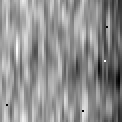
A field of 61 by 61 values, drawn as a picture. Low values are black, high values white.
Lone odd cells: 4, 1 higher and 3 lower than their neighbours. Grain: streaks running down. Ninth with the lowest average: middle right. Seam: vertical, 80% of the way across, the left part higher.
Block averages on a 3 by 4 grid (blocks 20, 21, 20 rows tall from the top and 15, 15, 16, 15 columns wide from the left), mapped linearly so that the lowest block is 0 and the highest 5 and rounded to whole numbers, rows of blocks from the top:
5441 / 5320 / 4441
